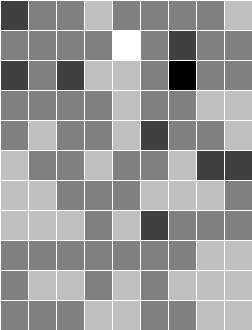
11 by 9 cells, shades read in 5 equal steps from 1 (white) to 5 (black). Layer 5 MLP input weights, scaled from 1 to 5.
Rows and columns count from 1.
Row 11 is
3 3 3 2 2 3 3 2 2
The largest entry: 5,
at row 3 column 7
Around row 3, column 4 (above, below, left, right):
3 3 4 2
